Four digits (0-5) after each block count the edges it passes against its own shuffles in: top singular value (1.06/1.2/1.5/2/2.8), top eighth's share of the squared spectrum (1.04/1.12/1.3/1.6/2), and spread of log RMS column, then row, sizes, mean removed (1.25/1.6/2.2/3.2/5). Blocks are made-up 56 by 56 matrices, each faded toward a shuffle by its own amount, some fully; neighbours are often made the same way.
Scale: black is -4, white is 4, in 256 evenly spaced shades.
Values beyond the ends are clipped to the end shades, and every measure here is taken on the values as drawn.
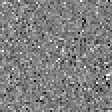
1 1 1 1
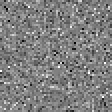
1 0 0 0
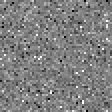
0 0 0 0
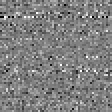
2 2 0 3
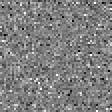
1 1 0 2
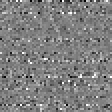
2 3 0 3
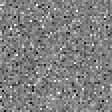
0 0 0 0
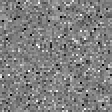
0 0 0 0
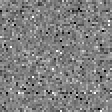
1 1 0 1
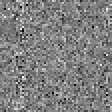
1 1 2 0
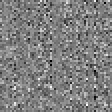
2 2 3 0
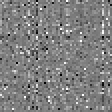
4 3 2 1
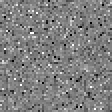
1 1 0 0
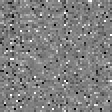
2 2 0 0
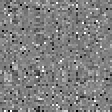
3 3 2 1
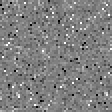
0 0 0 0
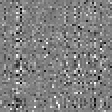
4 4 3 2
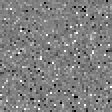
0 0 0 0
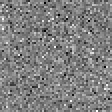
0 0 1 0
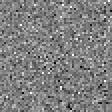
0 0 0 0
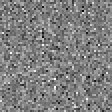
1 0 1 0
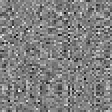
4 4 2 2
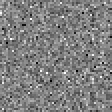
2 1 0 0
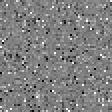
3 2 1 0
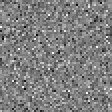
1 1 0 0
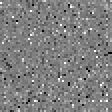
3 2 0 0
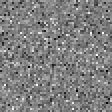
1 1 0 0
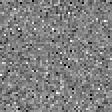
1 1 0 0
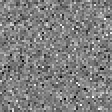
2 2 0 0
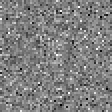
3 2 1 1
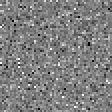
0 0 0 0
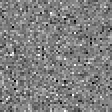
2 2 0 0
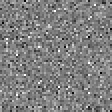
3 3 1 2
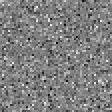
0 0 1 0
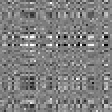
5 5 3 3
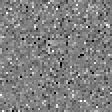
2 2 0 0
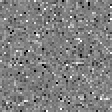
2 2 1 0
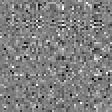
4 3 1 2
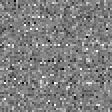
2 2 0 2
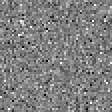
2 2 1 1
